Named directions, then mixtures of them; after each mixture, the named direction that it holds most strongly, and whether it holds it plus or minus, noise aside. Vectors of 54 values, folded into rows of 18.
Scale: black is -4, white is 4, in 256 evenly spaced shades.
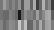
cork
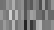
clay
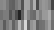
cork, plus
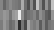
cork, minus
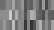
clay, plus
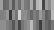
cork, minus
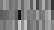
cork, plus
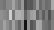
clay, plus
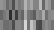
clay, minus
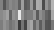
cork, minus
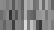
clay, minus
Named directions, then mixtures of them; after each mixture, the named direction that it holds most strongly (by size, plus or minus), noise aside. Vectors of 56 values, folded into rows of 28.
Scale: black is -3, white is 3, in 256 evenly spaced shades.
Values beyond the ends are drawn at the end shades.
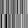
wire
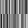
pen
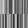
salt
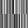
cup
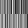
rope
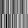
wire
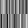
pen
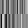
wire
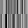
wire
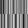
salt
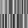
salt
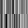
cup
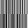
rope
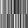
cup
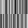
pen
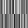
cup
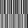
rope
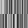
salt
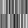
cup
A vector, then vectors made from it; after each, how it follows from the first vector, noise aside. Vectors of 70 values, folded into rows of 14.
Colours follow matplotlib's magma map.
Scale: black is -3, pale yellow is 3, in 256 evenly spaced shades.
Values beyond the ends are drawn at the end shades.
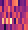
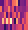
copied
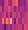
shrunk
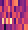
copied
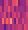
shrunk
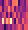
copied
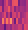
shrunk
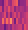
shrunk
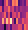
copied
